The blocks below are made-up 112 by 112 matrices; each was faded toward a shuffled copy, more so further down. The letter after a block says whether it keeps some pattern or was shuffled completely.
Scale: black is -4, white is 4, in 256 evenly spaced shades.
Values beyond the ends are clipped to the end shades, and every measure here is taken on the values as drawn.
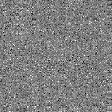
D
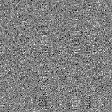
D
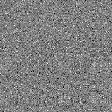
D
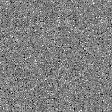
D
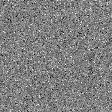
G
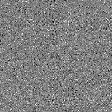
D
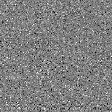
D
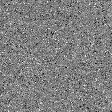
G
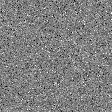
G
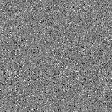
D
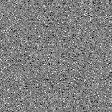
D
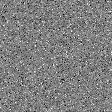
G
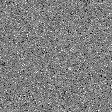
G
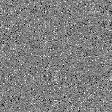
D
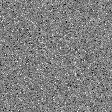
G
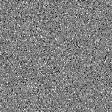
D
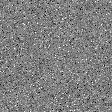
G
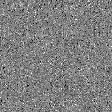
D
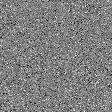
G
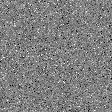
G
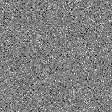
D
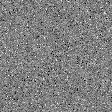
G
